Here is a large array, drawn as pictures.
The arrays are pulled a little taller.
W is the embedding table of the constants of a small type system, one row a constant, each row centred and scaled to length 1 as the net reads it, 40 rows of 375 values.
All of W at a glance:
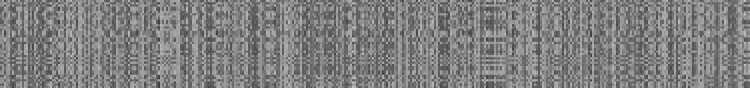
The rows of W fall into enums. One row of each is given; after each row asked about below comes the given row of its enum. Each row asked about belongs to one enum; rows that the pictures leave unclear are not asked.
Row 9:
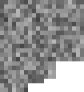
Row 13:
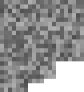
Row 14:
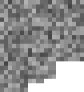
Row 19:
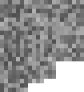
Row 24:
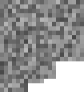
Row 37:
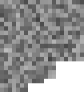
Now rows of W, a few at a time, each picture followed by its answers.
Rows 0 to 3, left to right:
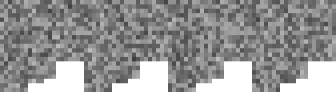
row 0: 14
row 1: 37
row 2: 19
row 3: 9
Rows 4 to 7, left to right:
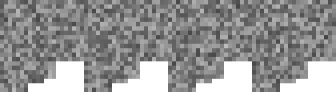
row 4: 9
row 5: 13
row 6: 14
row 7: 24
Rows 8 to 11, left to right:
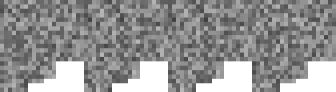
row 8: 13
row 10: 9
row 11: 24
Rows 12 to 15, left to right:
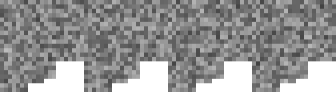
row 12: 37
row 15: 14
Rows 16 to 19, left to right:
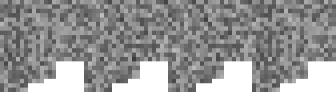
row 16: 19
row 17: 37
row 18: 37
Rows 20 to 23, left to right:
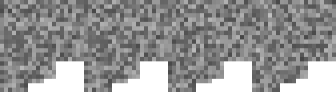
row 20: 13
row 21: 13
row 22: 24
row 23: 37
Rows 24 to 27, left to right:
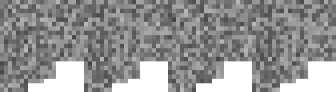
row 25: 19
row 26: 9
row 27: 19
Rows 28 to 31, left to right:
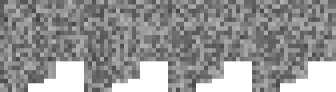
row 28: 9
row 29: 19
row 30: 13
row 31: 13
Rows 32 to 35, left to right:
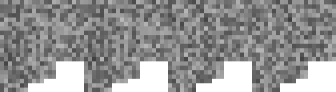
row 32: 19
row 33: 19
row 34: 9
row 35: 37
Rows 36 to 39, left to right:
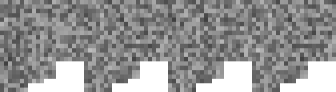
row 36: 19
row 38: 9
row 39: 37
